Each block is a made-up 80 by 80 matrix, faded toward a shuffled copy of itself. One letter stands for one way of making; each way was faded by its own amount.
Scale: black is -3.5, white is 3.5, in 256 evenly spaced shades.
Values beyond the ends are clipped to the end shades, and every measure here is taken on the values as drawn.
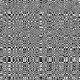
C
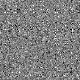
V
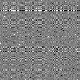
C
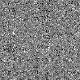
V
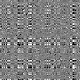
C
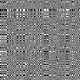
C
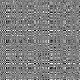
C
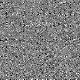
V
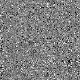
V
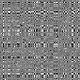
C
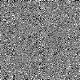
V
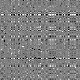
C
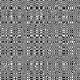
C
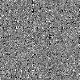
V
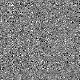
V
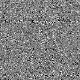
V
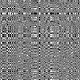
C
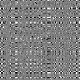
C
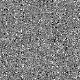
V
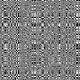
C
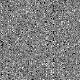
V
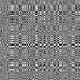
C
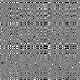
C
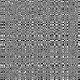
C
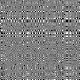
C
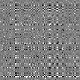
C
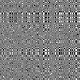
C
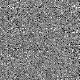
V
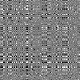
C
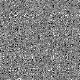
V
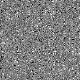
V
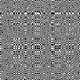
C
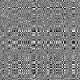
C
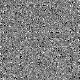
V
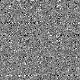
V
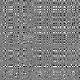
C
